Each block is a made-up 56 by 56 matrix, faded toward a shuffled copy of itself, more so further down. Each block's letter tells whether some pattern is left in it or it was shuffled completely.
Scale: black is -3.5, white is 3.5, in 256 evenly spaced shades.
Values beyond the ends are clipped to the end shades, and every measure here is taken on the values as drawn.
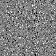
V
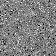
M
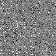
V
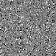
V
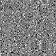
V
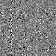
V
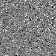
V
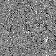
V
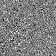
V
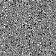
V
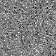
V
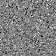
M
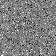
M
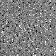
V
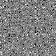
V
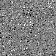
V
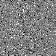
V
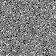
M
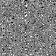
V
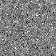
V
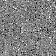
V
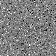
M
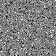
M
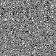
V
